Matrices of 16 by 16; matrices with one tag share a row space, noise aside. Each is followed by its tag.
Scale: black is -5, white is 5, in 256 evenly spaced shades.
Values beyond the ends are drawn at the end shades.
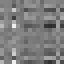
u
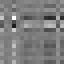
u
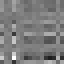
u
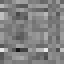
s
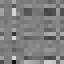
u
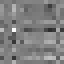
u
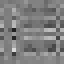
u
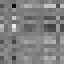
u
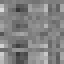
s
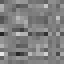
s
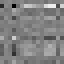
u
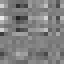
s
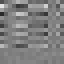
s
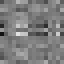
s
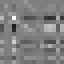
u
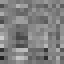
s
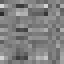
s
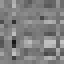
u
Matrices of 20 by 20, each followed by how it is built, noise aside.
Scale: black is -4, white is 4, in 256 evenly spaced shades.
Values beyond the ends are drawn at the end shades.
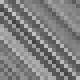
Toeplitz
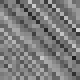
Toeplitz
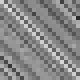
Toeplitz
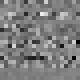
uneven rows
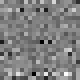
uneven rows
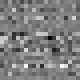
uneven rows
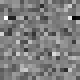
uneven rows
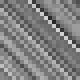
Toeplitz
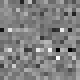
uneven rows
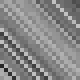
Toeplitz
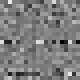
uneven rows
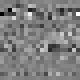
uneven rows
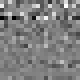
uneven rows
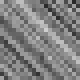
Toeplitz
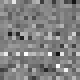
uneven rows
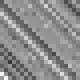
Toeplitz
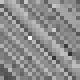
Toeplitz
